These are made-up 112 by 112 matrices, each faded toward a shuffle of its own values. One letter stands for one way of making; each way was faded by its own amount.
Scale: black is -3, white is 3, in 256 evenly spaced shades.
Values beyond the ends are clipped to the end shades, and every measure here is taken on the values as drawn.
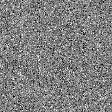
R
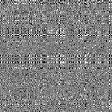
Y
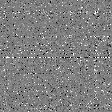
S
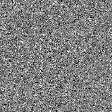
R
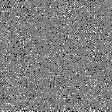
S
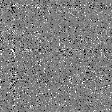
S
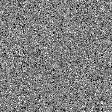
R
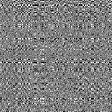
Y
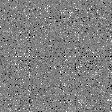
S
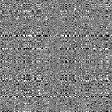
Y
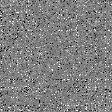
S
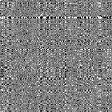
Y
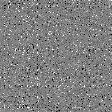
S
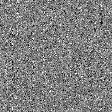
R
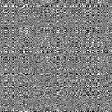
Y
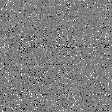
S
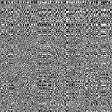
Y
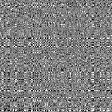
Y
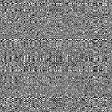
Y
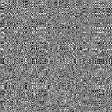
Y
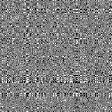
Y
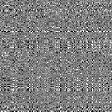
Y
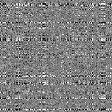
Y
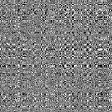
Y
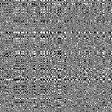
Y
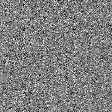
R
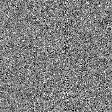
R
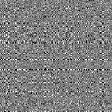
Y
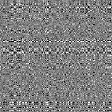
Y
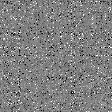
S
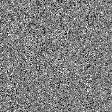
R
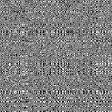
Y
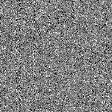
R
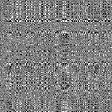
Y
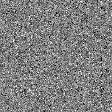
R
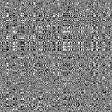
Y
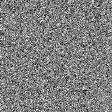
R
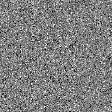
R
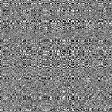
Y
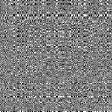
Y
